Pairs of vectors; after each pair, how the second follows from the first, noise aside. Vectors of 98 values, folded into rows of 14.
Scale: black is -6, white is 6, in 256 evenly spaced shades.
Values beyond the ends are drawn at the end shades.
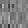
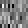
scaled up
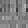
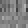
copied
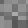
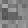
wrapped around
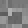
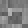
copied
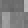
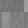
shrunk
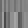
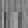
copied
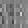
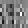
scaled up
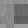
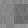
shrunk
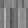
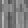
wrapped around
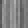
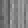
wrapped around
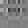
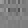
shrunk
